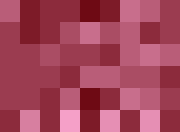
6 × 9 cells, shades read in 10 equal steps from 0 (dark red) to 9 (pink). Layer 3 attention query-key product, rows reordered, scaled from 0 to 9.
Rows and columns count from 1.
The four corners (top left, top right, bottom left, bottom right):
5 3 2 2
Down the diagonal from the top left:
5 1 4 2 0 8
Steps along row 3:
same up down same down up up down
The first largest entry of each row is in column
7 5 8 5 7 4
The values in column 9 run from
2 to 5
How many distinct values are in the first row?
6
